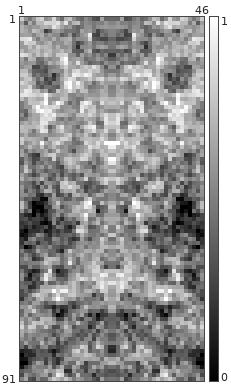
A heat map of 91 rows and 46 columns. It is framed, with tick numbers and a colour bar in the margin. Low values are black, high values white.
The left and right halves mirror each other. The histogram is bell-shaped. The field is mottled with small blotches.
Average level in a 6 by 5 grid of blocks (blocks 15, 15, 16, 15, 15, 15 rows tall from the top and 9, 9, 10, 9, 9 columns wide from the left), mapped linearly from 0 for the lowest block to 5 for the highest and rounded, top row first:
4 4 2 4 4
5 5 5 5 5
3 4 4 4 3
0 3 4 3 0
3 3 4 3 3
2 3 2 3 2
